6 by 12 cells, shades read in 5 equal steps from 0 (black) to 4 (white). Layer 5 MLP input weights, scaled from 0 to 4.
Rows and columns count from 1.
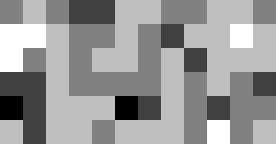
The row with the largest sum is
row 2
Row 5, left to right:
0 1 3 3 3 0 1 3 2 1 2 2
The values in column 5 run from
1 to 3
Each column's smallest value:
0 1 2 1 1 0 1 1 1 1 2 1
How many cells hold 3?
31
